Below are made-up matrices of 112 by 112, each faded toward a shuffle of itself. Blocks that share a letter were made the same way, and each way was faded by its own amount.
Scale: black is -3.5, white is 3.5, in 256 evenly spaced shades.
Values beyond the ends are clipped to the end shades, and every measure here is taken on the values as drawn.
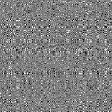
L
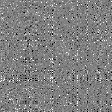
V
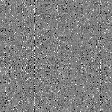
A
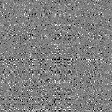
V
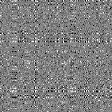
L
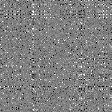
V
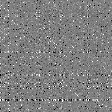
V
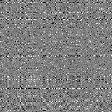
L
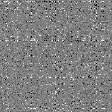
V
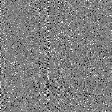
A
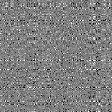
L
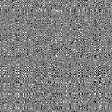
L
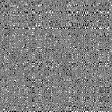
L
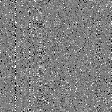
A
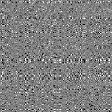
L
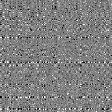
L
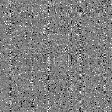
A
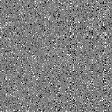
A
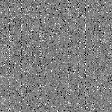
A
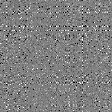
V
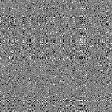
L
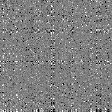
V
